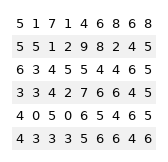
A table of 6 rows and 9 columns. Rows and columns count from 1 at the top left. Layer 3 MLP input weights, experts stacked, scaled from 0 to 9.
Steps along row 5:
down up down up down down up down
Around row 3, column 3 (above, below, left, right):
1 4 3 5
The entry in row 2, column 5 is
9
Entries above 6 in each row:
3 2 0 1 0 0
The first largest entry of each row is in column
7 5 1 5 5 6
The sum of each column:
27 15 24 13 36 35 30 30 34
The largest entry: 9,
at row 2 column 5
